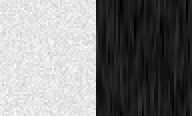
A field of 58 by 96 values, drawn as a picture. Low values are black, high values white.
It is made of 1 by 2 panels. Panel 1,1: very high, fine-grained, faint in contrast. Panel 1,2: very low, streaked downward, faint in contrast.
